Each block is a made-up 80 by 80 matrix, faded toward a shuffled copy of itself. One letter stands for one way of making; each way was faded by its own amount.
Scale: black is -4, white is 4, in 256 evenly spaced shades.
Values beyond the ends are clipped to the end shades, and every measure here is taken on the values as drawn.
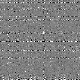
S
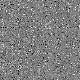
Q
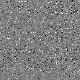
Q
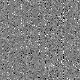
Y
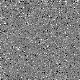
Q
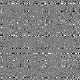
S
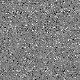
Q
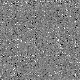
Q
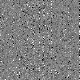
Y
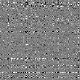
S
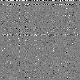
S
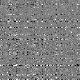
S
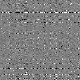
S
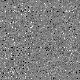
Q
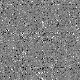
Q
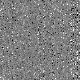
Y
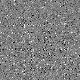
Q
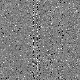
Y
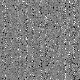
Y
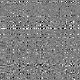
S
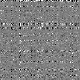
S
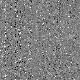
Y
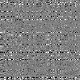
S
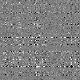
S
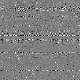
S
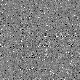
Q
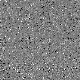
Q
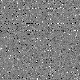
Q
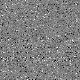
Q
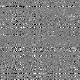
S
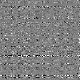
S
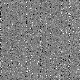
Y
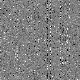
Y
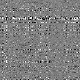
S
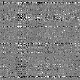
S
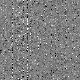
Y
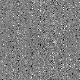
Y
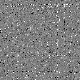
Q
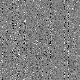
Y
